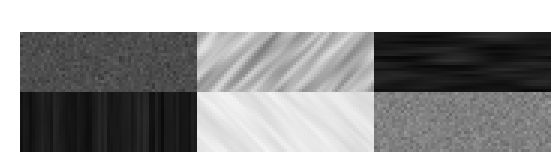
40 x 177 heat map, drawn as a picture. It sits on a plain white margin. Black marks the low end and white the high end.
It is made of 2 by 3 panels. Panel 1,1: low, fine-grained, faint in contrast. Panel 1,2: high, slanting up to the right. Panel 1,3: very low, streaked across, faint in contrast. Panel 2,1: very low, streaked downward, faint in contrast. Panel 2,2: very high, slanting down to the right, faint in contrast. Panel 2,3: middling, fine-grained, faint in contrast.
